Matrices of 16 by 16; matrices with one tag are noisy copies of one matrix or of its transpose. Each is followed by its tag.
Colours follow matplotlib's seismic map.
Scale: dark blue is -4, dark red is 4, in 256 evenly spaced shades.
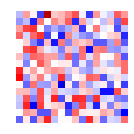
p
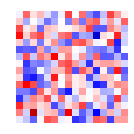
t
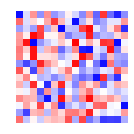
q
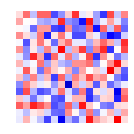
t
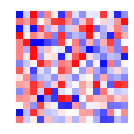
q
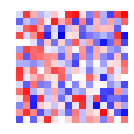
p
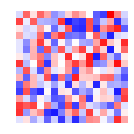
t
